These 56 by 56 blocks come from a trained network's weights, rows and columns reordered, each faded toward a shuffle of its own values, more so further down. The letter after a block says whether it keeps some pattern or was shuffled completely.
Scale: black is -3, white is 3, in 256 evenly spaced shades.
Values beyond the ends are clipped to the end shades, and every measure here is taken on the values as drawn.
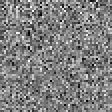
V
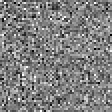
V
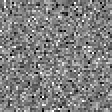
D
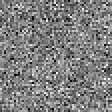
V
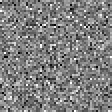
V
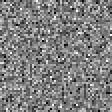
D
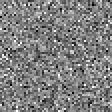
D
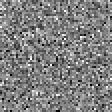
D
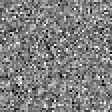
D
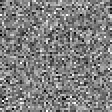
V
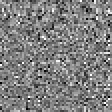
V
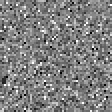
D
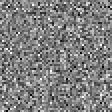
V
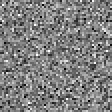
D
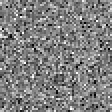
D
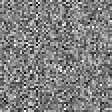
V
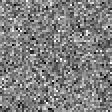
D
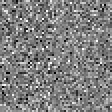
V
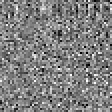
V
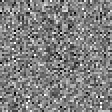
V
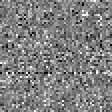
V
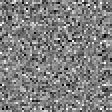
V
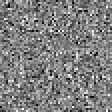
V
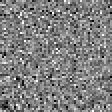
V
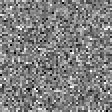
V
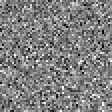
D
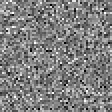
D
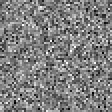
D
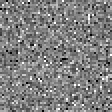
D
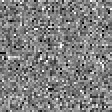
V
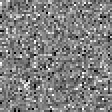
V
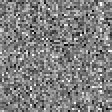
V
